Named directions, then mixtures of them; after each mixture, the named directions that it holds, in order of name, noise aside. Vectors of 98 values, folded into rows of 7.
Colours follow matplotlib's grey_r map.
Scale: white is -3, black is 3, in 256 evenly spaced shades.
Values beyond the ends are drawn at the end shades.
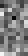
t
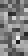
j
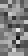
j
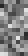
j, t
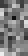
t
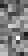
j, t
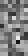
j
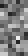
j, t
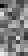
j, t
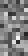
j
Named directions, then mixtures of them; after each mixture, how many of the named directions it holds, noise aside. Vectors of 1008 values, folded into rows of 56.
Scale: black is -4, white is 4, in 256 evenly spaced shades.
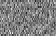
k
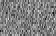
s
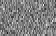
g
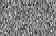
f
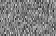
two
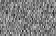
three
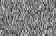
three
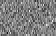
two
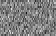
one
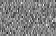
three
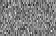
one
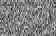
one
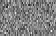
one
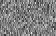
three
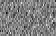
three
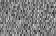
two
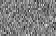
three
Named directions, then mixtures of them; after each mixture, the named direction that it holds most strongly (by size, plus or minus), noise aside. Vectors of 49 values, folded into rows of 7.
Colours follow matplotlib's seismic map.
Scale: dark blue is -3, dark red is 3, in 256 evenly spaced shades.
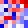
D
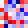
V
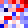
D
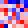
D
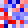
V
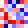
V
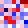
D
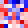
D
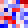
D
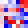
V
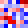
V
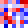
V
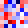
V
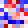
V
